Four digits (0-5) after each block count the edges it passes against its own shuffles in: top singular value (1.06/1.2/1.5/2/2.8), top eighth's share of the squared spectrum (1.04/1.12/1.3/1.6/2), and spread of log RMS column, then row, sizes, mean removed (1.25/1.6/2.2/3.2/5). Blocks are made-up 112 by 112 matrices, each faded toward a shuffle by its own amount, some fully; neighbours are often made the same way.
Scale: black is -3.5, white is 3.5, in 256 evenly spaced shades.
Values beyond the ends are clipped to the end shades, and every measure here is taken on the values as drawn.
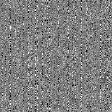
2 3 4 0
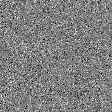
0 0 0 0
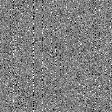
2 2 3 0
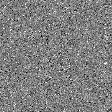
0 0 1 0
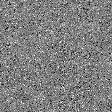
1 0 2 0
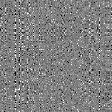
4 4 3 2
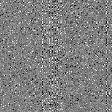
4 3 3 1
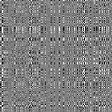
5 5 5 4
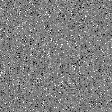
3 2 1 0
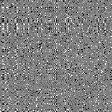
5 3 3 2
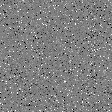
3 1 0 0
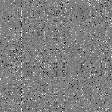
4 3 2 1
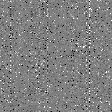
4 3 2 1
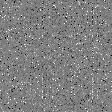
3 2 1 0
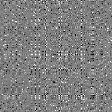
5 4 3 2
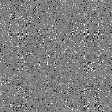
4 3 2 1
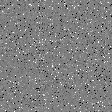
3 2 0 0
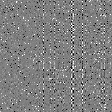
5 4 3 2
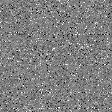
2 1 0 2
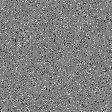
0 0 0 0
